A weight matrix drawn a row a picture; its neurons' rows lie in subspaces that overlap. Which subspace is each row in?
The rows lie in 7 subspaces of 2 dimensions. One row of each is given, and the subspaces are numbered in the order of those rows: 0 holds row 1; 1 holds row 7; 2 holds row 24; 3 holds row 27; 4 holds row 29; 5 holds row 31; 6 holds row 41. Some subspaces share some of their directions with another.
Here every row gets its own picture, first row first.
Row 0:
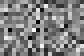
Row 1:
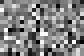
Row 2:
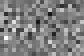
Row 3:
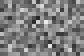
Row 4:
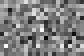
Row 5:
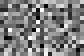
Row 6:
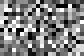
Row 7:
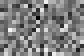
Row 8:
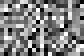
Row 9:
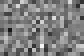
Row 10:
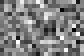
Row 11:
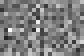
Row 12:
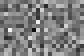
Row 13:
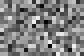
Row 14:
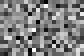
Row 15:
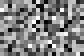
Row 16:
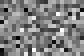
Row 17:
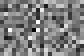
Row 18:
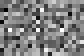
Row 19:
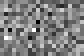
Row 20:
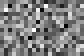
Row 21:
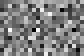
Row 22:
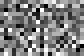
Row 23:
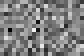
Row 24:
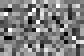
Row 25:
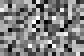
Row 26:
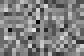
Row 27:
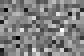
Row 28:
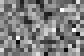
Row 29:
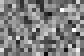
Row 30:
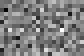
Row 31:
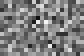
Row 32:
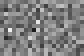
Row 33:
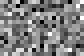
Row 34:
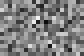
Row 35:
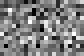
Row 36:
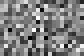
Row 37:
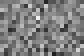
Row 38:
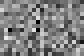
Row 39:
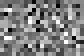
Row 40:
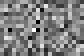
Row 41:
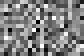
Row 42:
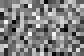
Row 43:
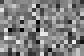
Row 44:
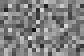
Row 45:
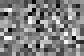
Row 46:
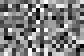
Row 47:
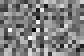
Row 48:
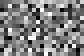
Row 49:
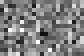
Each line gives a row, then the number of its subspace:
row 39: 2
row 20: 0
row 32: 1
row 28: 4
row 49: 0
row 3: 5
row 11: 0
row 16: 3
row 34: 5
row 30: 3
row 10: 4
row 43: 0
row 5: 4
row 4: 2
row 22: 5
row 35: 2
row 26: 4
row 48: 4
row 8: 6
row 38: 0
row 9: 6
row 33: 6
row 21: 4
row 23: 6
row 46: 3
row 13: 5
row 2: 1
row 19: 1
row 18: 3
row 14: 3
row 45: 2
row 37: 1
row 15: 5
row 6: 1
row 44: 0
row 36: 2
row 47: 2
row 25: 5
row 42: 1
